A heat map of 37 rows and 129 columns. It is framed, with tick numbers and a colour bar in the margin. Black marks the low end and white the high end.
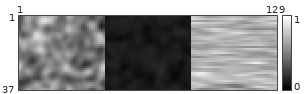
The table splits into one row of 3 panels. Panel 1,1: middling, blotchy, strong in contrast. Panel 1,2: very low, blotchy, faint in contrast. Panel 1,3: high, streaked across.
